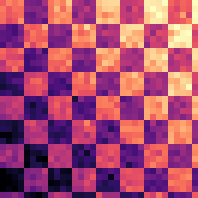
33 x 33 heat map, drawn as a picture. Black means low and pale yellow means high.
On average the colour sits 50% of the way up the scale. The halves do not mirror each other. The ninth with the highest average is the top right. A checkerboard runs through the table. The bottom left is the ninth with the lowest average. No row or column stands out. Values rise toward the top right.
